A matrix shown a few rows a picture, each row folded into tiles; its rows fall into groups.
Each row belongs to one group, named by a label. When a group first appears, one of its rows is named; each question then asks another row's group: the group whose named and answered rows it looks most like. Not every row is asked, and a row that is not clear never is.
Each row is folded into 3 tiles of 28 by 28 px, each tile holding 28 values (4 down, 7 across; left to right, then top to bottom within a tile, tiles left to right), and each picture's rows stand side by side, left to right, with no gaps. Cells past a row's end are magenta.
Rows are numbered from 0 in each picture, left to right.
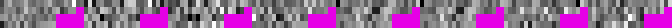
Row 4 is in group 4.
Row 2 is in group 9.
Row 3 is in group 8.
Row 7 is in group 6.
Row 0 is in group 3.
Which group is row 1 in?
9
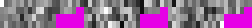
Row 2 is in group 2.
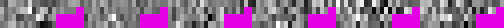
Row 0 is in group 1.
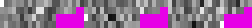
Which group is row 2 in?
2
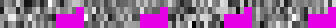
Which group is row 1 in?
8
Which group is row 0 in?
3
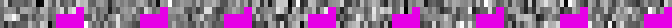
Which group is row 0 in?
3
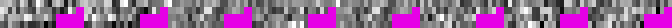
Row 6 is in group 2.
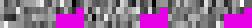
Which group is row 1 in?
2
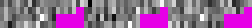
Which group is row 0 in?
6
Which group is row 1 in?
9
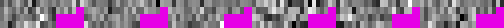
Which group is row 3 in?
1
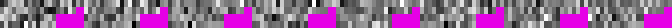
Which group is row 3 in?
1
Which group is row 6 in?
6
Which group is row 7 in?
8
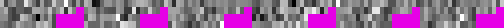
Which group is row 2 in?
2
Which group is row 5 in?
6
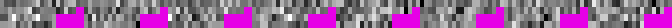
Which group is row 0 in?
1
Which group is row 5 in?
4
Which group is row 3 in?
1
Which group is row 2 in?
8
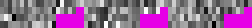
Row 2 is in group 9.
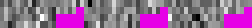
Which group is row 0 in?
6
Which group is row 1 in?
1
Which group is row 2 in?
8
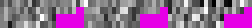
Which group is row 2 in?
3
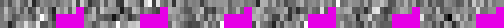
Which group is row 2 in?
2
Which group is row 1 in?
9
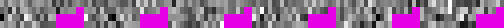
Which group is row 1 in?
8
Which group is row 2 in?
2
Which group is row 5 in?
1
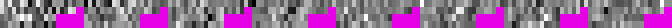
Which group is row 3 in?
4
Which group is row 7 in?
3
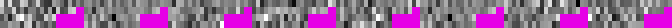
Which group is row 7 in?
8
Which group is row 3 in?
3
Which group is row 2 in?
2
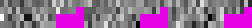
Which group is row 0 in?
8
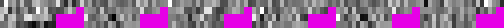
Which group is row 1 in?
8
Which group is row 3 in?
8
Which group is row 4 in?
8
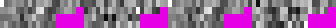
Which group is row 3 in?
2
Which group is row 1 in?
9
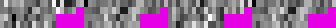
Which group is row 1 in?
4
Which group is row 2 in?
6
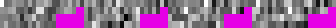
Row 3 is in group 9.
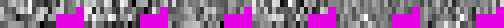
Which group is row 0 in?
1
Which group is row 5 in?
6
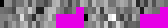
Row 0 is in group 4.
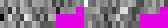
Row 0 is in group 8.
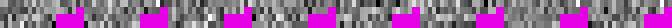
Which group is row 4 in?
3
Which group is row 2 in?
6
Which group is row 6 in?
3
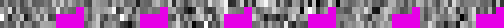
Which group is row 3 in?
1
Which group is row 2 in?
2
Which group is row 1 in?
1
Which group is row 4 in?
4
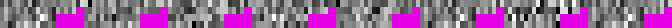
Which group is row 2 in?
2
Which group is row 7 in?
6
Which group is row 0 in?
6
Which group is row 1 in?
9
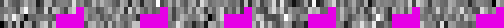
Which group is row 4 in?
6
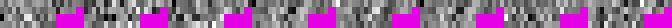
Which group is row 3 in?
4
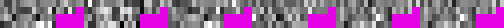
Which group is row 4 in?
6
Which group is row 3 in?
8
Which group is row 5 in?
6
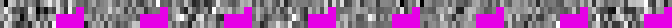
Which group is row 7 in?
2
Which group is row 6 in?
2
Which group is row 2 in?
3
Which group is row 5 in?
4
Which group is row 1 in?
3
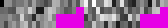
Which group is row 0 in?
4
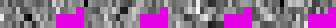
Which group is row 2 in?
1
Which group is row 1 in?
4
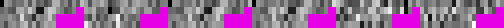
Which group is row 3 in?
4
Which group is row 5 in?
2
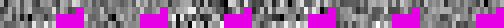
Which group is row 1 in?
8
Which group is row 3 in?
9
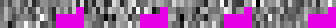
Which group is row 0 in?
6
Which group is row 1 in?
9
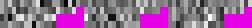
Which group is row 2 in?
6
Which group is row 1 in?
8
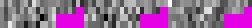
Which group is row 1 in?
9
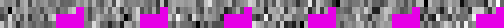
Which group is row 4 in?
4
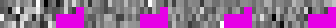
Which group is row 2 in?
2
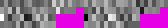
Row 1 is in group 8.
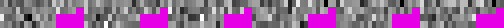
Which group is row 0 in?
8
